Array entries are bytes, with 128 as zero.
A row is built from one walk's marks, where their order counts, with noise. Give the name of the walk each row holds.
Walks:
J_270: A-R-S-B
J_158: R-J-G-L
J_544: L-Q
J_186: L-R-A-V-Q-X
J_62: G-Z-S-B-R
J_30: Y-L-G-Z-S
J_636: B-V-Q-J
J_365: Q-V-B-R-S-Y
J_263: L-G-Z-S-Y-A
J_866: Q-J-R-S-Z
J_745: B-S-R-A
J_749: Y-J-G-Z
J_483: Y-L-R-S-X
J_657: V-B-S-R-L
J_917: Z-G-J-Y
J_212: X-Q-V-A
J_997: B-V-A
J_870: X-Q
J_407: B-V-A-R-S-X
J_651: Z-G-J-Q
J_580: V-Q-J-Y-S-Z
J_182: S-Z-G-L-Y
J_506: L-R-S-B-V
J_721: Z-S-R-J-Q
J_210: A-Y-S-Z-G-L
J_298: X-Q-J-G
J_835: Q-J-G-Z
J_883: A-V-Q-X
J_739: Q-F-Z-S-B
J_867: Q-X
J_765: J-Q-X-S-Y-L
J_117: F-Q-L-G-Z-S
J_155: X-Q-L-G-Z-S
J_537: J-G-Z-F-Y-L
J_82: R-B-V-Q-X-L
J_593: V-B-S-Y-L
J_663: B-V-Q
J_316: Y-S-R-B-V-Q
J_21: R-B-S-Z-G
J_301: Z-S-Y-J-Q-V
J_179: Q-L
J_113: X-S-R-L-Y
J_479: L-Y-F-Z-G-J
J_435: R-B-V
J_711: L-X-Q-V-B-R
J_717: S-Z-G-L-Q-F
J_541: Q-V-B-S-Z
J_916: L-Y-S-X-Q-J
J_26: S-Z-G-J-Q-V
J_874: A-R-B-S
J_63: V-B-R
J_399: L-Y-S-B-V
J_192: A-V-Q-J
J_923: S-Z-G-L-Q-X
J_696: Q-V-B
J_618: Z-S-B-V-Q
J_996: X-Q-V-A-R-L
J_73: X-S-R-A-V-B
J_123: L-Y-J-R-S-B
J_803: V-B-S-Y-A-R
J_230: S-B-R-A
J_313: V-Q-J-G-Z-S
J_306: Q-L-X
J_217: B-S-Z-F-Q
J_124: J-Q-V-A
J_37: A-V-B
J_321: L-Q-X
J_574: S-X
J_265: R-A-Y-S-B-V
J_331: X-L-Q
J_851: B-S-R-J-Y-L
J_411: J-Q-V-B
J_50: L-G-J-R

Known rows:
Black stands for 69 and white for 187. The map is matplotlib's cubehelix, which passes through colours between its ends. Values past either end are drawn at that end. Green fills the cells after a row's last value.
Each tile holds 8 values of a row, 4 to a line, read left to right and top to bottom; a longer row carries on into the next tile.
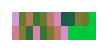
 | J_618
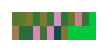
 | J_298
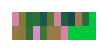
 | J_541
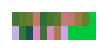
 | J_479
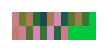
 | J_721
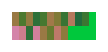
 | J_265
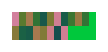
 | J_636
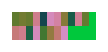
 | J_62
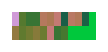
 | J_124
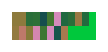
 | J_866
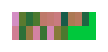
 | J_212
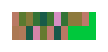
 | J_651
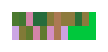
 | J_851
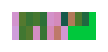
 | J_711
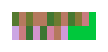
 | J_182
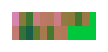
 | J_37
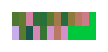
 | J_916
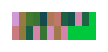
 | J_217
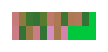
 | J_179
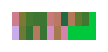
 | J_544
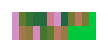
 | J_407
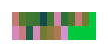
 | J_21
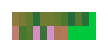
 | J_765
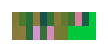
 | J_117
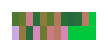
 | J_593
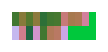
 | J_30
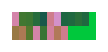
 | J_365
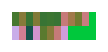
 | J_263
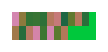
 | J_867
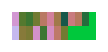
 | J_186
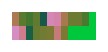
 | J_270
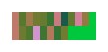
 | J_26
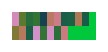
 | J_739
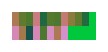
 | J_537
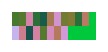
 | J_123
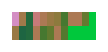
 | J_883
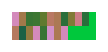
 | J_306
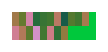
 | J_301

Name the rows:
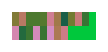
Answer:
J_331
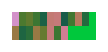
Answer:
J_663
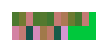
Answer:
J_917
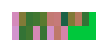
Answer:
J_321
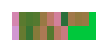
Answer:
J_997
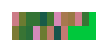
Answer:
J_835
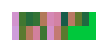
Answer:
J_996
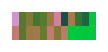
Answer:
J_435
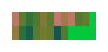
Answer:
J_192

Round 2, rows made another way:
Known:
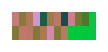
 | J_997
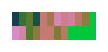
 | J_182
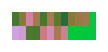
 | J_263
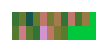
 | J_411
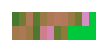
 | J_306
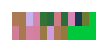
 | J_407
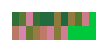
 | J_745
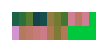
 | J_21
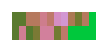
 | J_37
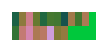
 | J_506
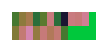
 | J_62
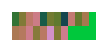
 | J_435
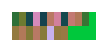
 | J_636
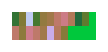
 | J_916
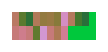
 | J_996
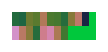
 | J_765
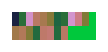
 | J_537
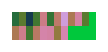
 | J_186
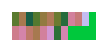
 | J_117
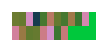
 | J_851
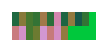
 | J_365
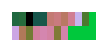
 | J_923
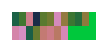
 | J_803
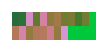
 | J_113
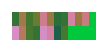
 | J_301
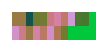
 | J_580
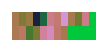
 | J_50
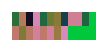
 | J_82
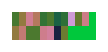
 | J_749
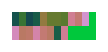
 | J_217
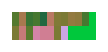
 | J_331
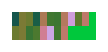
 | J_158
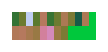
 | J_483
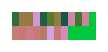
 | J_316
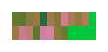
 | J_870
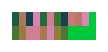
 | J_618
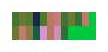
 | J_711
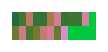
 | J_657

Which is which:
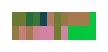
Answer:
J_544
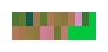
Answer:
J_867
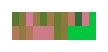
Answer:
J_574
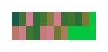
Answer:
J_593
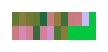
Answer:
J_155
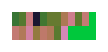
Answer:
J_874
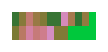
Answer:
J_270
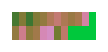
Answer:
J_179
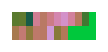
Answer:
J_192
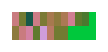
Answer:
J_212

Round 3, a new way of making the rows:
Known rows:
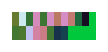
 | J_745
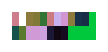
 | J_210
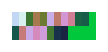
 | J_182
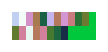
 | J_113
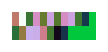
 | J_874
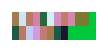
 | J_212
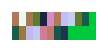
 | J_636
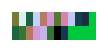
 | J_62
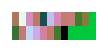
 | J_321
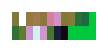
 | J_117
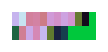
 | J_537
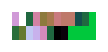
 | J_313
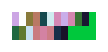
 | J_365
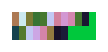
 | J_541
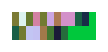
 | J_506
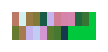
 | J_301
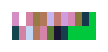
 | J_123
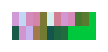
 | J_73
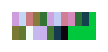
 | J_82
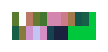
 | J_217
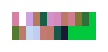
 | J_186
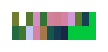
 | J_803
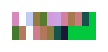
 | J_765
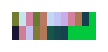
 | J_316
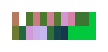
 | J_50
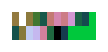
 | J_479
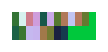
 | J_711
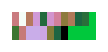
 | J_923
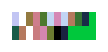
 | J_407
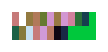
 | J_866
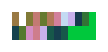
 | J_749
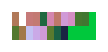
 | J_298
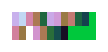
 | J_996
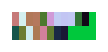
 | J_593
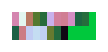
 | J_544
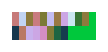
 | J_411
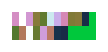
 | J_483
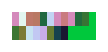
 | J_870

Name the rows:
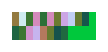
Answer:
J_63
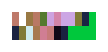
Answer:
J_580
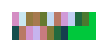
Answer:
J_37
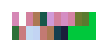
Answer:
J_883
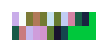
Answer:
J_270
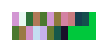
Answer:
J_26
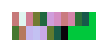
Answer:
J_179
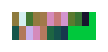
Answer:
J_230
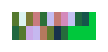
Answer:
J_399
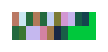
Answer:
J_435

